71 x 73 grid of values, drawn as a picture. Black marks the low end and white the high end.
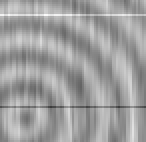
Rings: centred on the bottom left. Odd lines: rows 8 and 54. Average level on the scale: 60%. Mirror symmetry: none.
